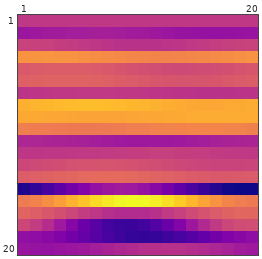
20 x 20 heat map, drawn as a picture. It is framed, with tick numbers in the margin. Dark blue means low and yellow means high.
Seam: horizontal, 70% of the way down, the top part calmer. Grain: streaks across. Average level on the scale: 50%.
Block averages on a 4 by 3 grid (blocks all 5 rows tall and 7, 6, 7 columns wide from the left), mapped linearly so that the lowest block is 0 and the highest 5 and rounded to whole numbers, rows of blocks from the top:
2 2 2 / 5 5 5 / 1 1 0 / 1 0 1
